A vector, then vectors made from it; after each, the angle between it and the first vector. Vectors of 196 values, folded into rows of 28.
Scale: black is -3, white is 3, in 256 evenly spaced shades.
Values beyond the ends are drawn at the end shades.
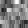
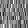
orthogonal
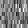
orthogonal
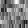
nearly parallel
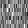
orthogonal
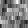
nearly parallel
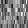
partly aligned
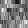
nearly opposite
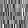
orthogonal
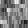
nearly parallel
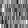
partly opposed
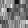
nearly opposite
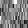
partly aligned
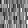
orthogonal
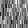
partly aligned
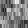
nearly parallel
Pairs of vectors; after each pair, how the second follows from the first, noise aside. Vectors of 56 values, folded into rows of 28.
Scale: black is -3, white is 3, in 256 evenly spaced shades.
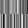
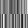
negated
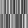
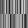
negated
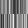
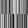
negated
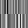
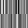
wrapped around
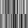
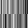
wrapped around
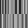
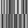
negated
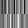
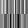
negated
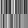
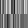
negated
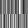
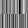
negated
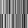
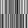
wrapped around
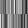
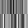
wrapped around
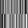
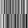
negated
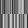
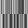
negated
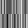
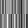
negated
